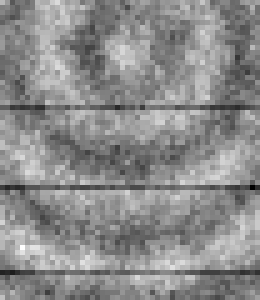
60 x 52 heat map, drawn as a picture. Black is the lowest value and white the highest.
Odd lines: rows 22, 38 and 55. Histogram: bell-shaped. Rings: centred on the top middle. Slope: none.
